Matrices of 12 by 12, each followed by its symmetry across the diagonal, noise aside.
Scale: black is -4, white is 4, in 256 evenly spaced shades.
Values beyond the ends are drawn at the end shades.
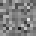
antisymmetric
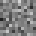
antisymmetric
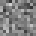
antisymmetric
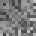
symmetric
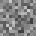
symmetric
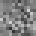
antisymmetric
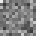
symmetric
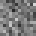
neither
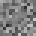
symmetric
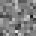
antisymmetric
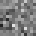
neither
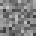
neither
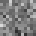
neither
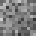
symmetric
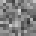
neither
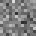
neither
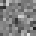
antisymmetric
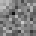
symmetric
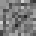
symmetric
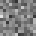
antisymmetric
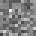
neither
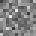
symmetric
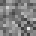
symmetric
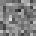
antisymmetric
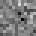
neither
